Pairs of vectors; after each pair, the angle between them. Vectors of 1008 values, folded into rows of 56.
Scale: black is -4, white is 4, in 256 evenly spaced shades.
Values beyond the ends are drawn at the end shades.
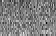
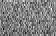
partly opposed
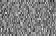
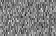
orthogonal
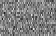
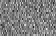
orthogonal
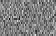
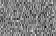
partly aligned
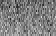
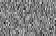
orthogonal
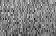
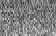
nearly opposite
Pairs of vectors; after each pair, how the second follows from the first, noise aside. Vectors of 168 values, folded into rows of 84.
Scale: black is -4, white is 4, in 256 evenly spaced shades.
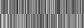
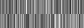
wrapped around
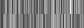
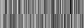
negated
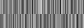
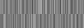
shrunk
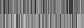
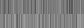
shrunk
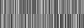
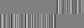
partly zeroed
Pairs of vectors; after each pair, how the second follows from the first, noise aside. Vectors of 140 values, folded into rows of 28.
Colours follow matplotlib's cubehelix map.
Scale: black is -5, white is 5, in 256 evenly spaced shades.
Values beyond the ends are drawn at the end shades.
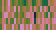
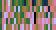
scaled up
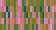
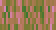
shrunk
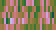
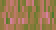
shrunk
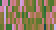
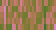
shrunk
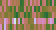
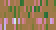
partly zeroed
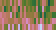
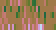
partly zeroed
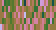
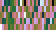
scaled up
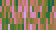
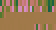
partly zeroed
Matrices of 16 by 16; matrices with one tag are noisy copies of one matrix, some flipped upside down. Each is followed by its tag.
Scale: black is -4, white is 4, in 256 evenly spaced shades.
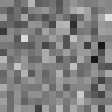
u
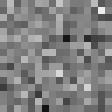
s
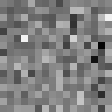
u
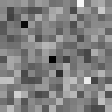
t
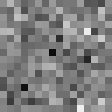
t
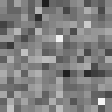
s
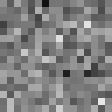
s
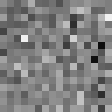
u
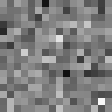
s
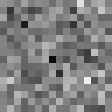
t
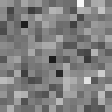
t
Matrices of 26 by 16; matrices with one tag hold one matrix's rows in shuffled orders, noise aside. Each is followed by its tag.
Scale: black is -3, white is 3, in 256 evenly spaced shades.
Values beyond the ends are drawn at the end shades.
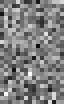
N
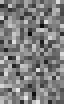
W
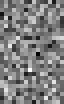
N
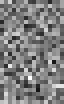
N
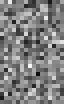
N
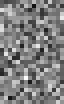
W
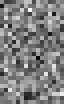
N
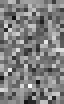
N
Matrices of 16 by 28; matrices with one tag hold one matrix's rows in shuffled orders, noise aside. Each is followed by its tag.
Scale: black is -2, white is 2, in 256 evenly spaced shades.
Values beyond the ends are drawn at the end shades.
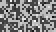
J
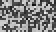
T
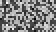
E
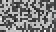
T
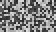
E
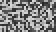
T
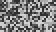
J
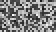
J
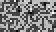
J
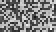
J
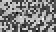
T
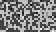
J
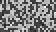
E
